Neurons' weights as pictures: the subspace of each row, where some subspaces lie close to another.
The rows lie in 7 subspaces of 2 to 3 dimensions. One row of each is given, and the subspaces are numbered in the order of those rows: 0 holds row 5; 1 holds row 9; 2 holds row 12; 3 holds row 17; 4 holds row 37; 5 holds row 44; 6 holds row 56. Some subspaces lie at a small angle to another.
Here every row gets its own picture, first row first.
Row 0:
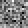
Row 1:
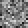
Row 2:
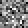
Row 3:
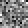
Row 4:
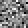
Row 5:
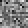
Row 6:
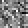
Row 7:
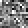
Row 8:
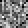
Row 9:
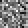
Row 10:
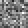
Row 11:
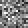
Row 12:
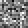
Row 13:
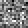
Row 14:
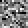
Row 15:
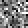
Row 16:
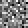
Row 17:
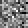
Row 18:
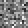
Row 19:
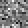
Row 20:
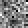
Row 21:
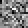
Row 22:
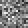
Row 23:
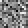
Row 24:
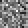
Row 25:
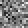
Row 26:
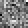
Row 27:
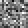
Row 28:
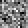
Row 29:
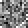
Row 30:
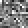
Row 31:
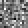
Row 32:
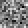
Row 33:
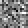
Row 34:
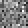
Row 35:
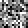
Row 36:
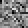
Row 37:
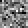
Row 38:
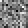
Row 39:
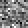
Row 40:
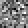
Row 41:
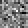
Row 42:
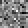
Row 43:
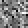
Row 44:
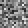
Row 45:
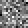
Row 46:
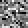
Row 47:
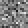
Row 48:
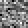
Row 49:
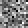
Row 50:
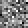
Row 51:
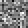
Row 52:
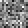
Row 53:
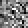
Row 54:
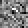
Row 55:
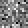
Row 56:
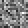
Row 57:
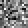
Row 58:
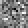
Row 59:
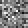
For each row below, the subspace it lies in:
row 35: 1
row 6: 6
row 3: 0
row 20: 6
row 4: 2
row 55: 4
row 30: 0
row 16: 1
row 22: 5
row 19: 4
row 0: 2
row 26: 6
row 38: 1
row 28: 2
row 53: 5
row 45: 5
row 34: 4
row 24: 1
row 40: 2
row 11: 5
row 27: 3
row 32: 2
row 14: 4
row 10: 3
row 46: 4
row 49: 3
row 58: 2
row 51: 2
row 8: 6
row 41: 3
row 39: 4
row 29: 6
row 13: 2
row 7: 0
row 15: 6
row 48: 4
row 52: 1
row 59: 5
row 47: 4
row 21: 0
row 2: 0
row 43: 6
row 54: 5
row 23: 1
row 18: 5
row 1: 6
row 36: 0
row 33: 3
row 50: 3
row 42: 5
